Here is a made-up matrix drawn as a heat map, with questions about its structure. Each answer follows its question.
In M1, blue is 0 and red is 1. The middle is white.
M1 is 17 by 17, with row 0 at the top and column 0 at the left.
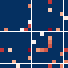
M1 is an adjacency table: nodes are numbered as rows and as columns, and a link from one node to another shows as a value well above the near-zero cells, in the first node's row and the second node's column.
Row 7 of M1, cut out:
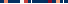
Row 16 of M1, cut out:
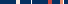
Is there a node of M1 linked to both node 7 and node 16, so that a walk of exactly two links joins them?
yes
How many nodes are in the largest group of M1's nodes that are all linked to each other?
2
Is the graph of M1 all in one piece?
yes
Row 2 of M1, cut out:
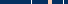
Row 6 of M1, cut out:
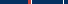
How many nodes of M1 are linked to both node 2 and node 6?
0
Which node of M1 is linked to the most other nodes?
node 12
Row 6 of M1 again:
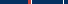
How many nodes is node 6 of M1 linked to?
1
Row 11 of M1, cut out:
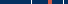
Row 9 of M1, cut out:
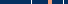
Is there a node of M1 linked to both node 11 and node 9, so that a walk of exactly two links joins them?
yes
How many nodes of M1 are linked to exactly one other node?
12
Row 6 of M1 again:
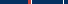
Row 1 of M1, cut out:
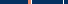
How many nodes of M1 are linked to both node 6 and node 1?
1
